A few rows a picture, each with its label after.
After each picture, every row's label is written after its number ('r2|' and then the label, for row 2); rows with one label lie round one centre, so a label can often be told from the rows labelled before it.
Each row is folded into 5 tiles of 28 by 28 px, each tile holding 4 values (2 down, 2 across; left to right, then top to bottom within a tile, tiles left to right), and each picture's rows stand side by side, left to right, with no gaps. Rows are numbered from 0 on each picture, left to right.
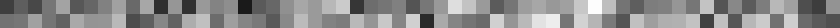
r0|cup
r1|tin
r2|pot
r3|pot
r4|pot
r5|tin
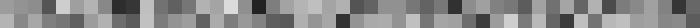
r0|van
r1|van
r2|pot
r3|cup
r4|tin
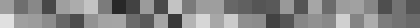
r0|van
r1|tin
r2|tin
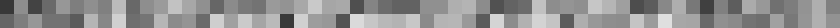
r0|cup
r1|pot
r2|pot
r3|pot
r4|pot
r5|cup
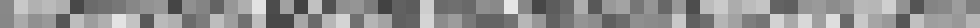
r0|pot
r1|cup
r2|tin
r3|van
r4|cup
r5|pot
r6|pot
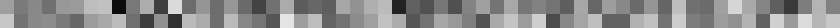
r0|van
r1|tin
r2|van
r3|cup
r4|cup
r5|pot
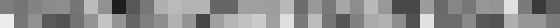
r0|van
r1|pot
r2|van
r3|van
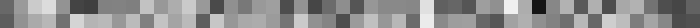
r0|pot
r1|pot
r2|cup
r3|van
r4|tin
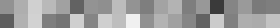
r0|pot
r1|pot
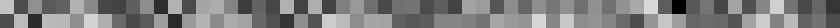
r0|tin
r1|tin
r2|tin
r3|cup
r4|van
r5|tin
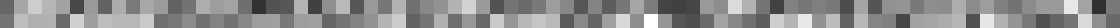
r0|pot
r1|van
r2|cup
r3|pot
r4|tin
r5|pot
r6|cup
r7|van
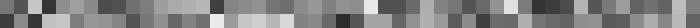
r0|tin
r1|pot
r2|van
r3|van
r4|cup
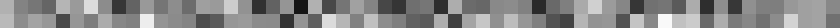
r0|van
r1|van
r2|tin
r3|tin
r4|pot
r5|cup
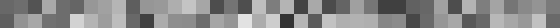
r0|cup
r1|pot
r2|tin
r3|cup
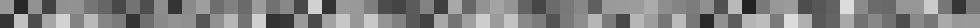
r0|tin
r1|cup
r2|tin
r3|tin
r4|cup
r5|tin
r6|van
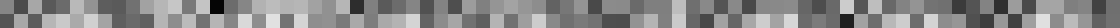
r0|tin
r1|pot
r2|pot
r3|cup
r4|cup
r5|tin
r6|tin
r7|tin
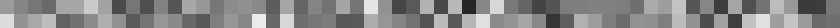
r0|van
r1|cup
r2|van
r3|tin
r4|cup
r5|tin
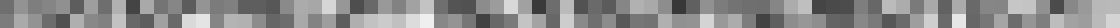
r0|cup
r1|tin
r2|pot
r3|van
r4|van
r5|van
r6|cup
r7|pot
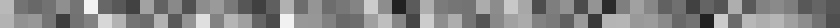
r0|van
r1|tin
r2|van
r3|van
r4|tin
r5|tin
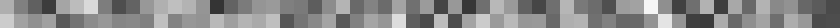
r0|van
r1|pot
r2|cup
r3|tin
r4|van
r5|tin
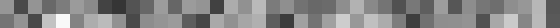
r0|tin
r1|cup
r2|tin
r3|cup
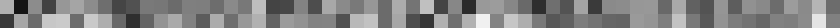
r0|tin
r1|cup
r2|cup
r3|tin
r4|cup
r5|cup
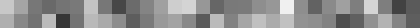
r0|van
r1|pot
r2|van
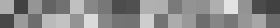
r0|tin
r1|van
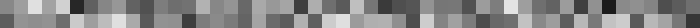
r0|pot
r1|cup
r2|tin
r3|van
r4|tin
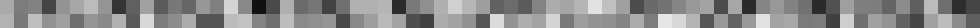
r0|van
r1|van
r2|van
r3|pot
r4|pot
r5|tin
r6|van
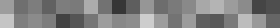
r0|van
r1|van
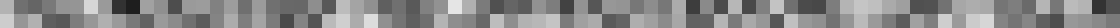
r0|van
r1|cup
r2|tin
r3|pot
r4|cup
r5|tin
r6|pot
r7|van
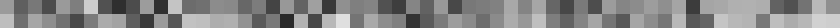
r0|van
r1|tin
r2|tin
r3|cup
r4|cup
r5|pot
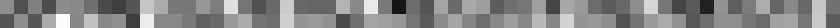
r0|tin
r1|van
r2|van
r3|cup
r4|van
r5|cup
